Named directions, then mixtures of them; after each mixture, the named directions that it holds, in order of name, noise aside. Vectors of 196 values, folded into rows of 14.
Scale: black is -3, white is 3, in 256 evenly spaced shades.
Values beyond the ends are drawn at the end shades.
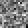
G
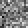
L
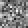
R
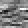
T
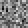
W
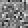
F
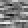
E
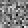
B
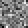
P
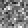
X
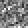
B, G, X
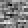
E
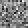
F, W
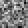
P, X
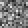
R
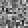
P, R, W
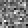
F, G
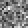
B, L, X
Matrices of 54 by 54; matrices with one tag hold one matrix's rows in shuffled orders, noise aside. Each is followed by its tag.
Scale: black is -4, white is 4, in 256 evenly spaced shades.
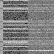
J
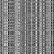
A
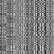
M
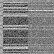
J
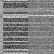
J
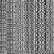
M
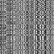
M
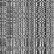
M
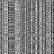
A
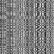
M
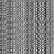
M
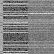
J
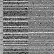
J
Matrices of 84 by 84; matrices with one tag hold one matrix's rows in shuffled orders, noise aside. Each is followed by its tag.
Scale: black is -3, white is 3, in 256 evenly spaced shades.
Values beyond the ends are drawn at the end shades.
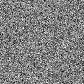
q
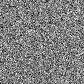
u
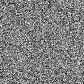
u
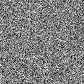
q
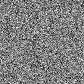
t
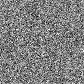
t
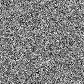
t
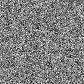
t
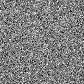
q
